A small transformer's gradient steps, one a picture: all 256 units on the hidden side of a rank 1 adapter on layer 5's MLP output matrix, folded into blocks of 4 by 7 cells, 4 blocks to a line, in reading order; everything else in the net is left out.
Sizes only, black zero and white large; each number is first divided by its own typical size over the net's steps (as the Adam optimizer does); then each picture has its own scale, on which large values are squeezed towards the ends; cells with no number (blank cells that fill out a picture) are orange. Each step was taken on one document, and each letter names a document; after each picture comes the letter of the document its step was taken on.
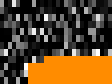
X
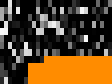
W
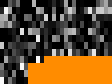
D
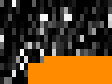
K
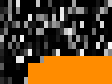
W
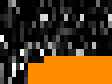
K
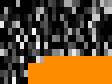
D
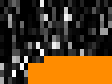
K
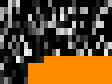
W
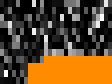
D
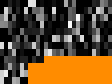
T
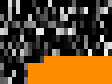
W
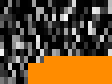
D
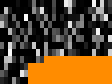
T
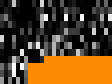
K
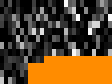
D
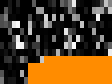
D
